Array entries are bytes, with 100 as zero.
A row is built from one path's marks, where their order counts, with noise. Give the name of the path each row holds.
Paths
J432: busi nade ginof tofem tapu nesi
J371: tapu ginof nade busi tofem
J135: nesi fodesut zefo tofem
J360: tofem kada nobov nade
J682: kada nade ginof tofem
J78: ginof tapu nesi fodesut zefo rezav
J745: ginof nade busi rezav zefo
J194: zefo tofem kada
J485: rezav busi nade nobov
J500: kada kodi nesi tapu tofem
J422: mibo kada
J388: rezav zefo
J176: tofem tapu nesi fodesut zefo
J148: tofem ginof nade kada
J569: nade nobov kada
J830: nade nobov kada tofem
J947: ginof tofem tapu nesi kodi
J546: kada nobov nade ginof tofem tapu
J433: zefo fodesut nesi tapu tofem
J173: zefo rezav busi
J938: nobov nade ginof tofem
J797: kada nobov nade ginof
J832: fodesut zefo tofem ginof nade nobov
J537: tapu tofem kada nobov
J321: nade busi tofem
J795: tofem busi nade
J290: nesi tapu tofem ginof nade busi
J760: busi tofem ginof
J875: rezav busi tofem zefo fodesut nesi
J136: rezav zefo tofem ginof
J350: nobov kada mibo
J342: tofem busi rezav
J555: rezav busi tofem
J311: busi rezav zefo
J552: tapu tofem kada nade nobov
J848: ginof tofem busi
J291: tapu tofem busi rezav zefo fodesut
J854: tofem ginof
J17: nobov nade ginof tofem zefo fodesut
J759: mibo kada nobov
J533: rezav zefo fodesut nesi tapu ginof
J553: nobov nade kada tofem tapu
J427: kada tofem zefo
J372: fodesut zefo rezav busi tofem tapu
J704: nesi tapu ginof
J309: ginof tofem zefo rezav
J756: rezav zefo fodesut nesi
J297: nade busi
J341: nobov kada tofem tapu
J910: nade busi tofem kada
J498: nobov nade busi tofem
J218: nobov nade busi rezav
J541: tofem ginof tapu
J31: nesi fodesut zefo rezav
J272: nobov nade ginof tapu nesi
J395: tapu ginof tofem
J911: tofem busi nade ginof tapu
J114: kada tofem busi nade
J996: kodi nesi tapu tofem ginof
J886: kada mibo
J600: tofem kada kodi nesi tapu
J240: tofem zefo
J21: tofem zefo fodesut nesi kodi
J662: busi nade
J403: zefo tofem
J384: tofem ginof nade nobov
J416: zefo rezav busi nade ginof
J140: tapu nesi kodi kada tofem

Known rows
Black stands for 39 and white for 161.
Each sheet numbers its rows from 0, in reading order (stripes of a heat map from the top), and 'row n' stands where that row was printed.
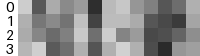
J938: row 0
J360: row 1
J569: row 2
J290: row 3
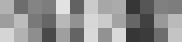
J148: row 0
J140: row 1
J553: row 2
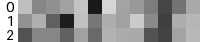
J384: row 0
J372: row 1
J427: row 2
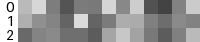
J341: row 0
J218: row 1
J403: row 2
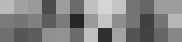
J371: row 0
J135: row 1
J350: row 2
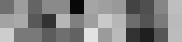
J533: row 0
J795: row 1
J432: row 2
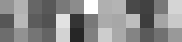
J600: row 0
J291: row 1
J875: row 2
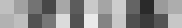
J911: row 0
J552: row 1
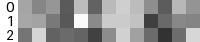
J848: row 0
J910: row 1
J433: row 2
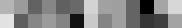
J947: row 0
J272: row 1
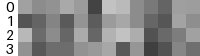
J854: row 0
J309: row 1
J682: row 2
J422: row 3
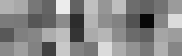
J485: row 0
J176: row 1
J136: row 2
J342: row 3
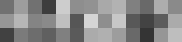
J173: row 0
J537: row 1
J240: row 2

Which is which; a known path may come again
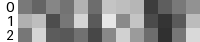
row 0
J194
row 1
J552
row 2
J433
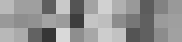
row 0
J498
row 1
J854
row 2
J114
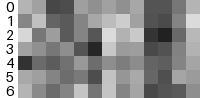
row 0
J662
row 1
J500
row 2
J546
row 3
J704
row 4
J388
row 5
J541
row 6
J569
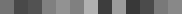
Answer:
J886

